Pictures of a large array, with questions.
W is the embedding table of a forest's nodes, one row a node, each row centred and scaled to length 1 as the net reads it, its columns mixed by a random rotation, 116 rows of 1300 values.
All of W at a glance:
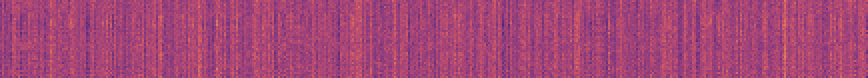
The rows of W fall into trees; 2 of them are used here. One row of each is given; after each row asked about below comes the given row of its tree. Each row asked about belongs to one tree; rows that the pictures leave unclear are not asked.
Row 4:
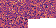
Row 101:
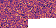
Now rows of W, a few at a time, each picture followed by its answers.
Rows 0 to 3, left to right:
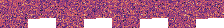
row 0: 4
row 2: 4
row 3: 101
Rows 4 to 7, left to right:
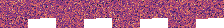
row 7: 4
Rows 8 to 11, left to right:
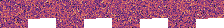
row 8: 101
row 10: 4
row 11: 4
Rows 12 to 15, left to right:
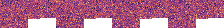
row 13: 4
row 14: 101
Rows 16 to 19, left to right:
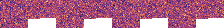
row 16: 101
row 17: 4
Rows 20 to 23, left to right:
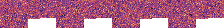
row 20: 4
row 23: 101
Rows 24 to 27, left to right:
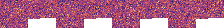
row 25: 101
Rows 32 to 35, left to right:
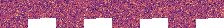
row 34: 101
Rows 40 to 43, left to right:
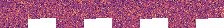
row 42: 101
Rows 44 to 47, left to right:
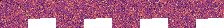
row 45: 4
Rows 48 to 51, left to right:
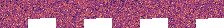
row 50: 101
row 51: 101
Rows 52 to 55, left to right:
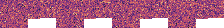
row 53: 101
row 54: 101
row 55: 4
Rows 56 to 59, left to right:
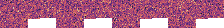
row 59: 4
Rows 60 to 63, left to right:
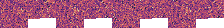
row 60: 101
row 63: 101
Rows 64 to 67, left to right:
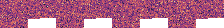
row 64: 4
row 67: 4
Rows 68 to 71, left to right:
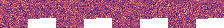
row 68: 4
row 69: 4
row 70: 101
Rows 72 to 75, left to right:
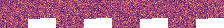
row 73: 4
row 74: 4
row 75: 101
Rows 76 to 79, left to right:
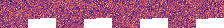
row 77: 4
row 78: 101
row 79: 101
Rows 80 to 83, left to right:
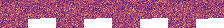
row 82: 101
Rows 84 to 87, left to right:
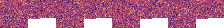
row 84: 4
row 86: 101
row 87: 101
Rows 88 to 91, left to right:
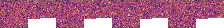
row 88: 101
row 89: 101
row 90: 101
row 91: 4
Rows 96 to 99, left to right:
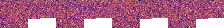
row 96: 101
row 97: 101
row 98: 4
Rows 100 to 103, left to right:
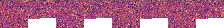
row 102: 101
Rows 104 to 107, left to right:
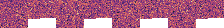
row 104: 101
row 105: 4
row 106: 101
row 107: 4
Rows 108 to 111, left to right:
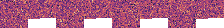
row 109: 101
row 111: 4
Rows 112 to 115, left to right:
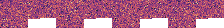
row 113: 4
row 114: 101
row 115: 101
